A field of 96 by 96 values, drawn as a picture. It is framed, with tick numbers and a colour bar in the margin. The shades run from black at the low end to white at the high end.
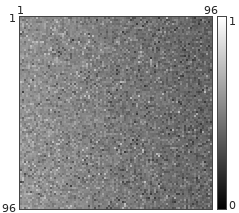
Values rise toward the left. There are no regular stripes. On average the colour sits 50% of the way up the scale. No row or column stands out. The grain is fine, like static.
